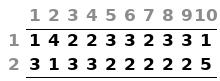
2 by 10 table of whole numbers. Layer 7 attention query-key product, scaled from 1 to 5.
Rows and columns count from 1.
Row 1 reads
1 4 2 2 3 3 2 3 3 1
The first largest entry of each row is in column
2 10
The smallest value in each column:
1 1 2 2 2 2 2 2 2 1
